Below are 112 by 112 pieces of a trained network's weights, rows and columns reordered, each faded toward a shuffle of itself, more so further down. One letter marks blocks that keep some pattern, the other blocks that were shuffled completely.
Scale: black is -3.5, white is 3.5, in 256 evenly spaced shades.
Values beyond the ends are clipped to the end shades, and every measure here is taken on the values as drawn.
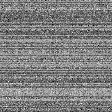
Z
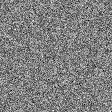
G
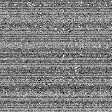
Z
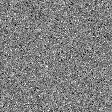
G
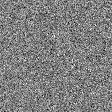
G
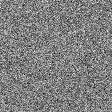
G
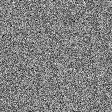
G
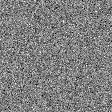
G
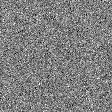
G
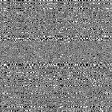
Z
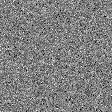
G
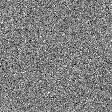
G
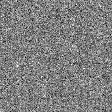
Z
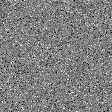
G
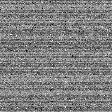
Z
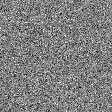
G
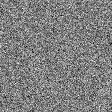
G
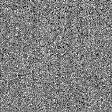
Z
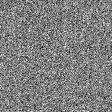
Z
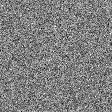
G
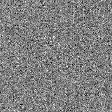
Z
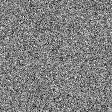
G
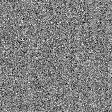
Z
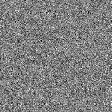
Z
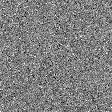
G
